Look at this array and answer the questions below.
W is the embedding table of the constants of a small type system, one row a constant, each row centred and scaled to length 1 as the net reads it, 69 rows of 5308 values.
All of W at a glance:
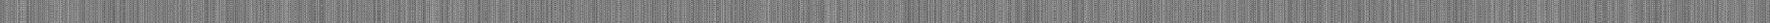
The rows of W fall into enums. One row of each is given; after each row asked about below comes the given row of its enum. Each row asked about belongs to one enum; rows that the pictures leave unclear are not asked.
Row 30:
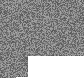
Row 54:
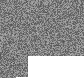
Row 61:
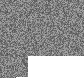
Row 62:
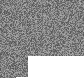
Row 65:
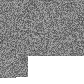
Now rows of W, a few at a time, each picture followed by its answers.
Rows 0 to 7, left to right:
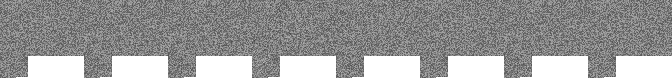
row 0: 30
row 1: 54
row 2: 54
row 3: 65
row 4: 62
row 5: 30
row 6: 54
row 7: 30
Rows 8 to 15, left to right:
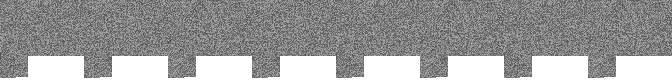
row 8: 54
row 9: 30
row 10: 65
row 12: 54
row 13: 65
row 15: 65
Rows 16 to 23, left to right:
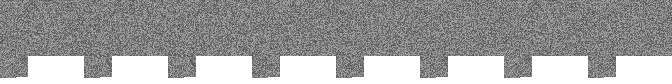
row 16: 65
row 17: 61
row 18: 61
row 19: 54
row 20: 62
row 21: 30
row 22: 65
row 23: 30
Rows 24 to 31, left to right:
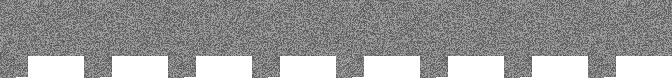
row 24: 54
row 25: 30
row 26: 62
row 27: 30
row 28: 65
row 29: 30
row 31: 54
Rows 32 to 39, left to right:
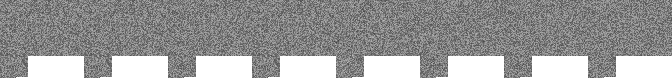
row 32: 61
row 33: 61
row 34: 62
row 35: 61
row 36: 65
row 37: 54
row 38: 62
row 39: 30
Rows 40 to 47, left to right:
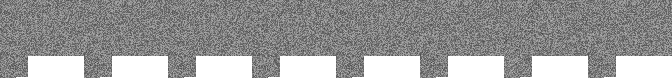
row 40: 62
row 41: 54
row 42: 62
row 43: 61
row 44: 62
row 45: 54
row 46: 65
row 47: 54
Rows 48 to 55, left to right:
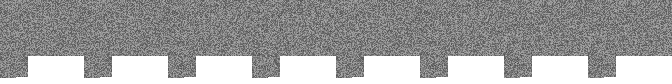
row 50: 62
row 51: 61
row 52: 30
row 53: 62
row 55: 54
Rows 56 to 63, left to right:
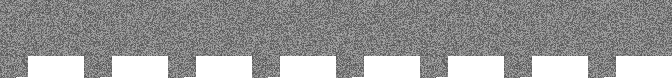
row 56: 61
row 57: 62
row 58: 30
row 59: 54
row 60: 54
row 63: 30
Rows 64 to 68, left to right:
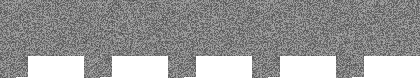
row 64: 30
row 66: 30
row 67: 30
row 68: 54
